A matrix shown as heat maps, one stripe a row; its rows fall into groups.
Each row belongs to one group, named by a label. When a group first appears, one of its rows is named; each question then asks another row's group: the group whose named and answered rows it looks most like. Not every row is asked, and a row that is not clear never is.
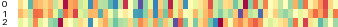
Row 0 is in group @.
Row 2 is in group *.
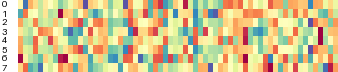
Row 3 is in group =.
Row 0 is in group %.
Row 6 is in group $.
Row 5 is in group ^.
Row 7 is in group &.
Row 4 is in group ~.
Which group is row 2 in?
^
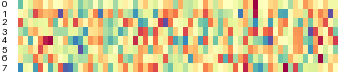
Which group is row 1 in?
@
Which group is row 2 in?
$
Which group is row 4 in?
=
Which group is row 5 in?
%
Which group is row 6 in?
~
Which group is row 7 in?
=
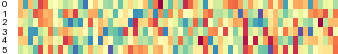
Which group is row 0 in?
%
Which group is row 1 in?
@
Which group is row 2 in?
=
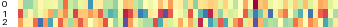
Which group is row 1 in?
$
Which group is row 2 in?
*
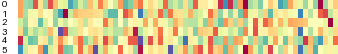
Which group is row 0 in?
~
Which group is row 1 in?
$
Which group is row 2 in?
%
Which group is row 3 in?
$
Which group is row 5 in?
~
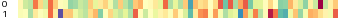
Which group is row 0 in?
~
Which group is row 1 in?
@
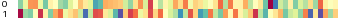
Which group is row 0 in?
~
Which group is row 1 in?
^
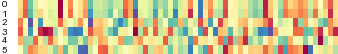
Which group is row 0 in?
&
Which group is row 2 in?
*
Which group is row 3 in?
=
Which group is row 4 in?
~
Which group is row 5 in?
%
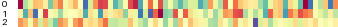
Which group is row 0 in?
^
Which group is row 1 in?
%
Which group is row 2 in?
*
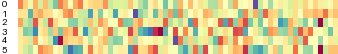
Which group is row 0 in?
*
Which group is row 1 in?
@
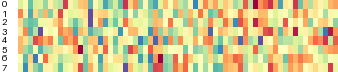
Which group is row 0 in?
&
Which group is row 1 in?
*
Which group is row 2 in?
$
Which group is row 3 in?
&
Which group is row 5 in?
^
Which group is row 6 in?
%
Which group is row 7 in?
%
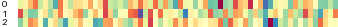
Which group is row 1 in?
^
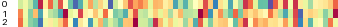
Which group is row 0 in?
=
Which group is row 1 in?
*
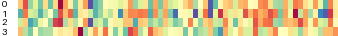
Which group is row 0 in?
&
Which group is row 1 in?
&
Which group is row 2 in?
&
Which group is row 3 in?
^
